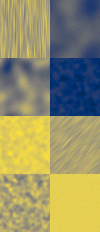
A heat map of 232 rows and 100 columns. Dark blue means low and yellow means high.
It is made of 4 by 2 panels. Panel 1,1: high, streaked downward. Panel 1,2: low, smooth. Panel 2,1: middling, smooth, strong in contrast. Panel 2,2: very low, blotchy, faint in contrast. Panel 3,1: very high, blotchy, faint in contrast. Panel 3,2: high, slanting up to the right, faint in contrast. Panel 4,1: high, blotchy. Panel 4,2: very high, flat.
